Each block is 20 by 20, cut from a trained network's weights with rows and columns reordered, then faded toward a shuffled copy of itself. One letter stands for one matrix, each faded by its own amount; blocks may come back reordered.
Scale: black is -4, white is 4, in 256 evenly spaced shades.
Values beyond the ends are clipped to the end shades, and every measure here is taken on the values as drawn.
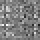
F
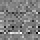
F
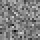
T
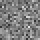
T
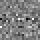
F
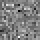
F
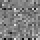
F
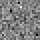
T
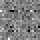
F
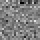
F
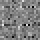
F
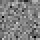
T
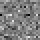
F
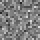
T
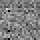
T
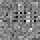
F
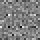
F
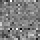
F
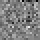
F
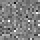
T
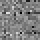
F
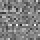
F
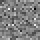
T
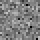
T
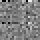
F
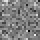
F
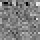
F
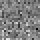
F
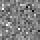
T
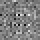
F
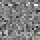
F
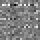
F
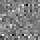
F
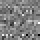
F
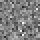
T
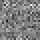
F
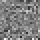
F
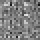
F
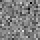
T
